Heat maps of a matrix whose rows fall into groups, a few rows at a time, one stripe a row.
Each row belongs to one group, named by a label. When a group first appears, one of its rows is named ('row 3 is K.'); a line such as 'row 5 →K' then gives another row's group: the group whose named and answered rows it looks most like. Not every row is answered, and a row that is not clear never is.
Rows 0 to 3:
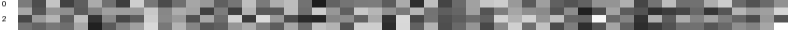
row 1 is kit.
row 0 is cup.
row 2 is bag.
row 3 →kit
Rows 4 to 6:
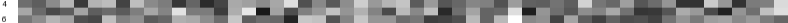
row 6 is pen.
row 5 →kit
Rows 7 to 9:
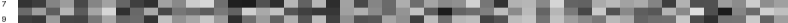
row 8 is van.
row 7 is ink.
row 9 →ink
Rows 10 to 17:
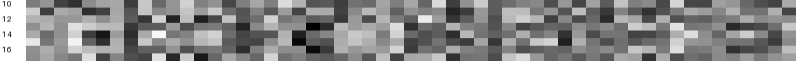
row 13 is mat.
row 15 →pen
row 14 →pen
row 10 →cup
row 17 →bag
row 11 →pen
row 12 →bag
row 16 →mat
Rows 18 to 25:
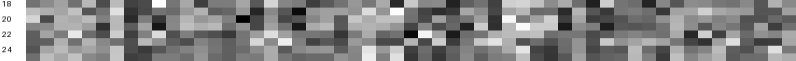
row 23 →cup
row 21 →pen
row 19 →pen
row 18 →bag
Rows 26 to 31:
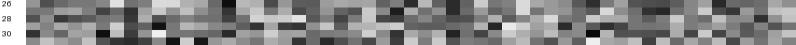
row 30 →van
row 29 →pen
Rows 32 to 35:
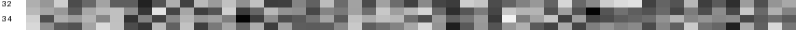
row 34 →pen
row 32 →ink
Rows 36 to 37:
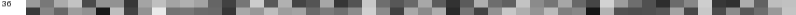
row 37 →van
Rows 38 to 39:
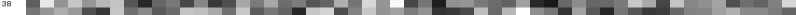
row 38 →mat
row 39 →pen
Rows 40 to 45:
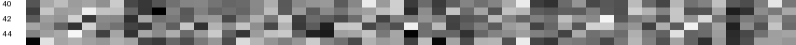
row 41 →mat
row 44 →mat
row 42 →van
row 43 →bag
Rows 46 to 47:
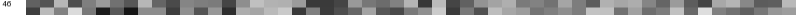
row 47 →van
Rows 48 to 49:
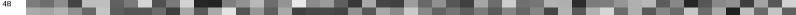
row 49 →bag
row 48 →cup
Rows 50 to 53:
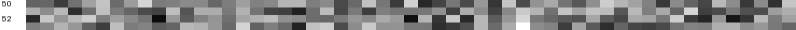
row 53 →pen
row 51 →ink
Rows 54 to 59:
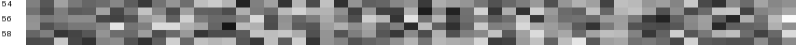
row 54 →ink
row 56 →kit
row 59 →ink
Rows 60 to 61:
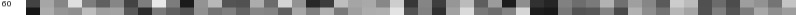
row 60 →mat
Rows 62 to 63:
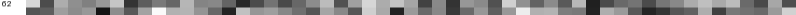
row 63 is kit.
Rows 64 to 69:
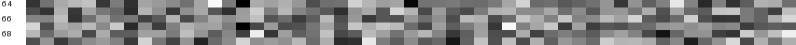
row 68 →kit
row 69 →cup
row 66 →ink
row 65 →cup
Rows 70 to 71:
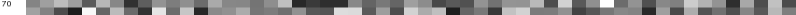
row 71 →bag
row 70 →bag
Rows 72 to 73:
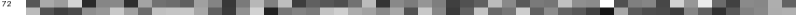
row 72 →van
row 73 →kit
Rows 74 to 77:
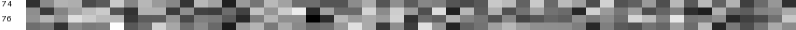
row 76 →mat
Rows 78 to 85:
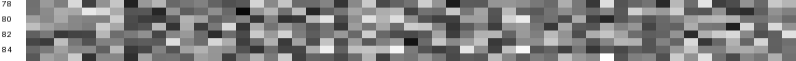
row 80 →pen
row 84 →pen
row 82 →cup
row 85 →van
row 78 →van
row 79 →mat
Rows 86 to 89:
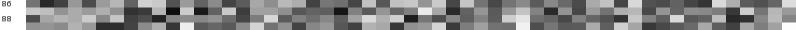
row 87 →bag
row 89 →kit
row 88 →mat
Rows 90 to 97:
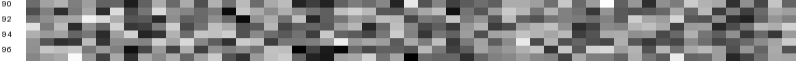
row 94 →ink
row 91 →van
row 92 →mat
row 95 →kit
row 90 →bag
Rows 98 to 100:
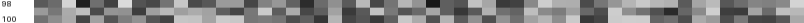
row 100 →ink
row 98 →ink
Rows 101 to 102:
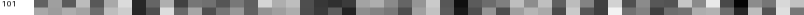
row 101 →van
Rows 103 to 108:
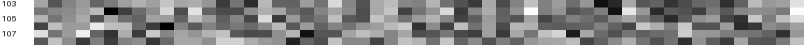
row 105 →kit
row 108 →ink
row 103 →kit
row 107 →pen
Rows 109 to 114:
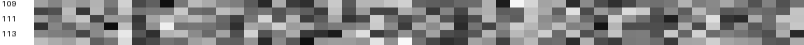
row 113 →bag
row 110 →ink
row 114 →pen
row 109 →pen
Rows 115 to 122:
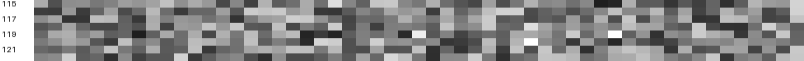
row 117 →cup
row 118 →ink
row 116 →cup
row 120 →pen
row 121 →cup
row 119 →bag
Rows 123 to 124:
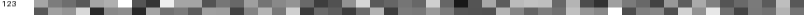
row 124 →van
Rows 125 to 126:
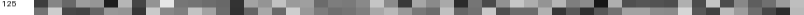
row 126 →cup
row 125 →van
